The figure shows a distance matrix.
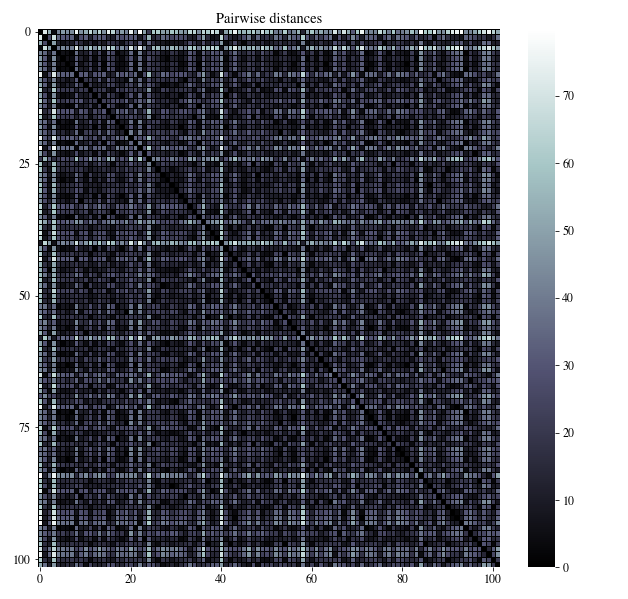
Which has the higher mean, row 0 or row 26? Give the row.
0
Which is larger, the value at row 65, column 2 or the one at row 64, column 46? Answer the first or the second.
the first
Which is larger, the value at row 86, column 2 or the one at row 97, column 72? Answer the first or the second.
the second
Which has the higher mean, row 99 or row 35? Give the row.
99
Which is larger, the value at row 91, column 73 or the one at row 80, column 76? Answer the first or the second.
the first
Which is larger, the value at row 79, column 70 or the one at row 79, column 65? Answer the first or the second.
the second
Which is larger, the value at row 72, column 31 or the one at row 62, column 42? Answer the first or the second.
the second
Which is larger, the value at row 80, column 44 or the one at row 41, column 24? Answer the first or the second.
the second
